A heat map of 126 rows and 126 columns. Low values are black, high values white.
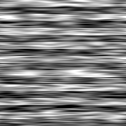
Stripes: horizontal, repeating 9 times. Average level on the scale: 50%. Grain: streaks across. Slope: none.
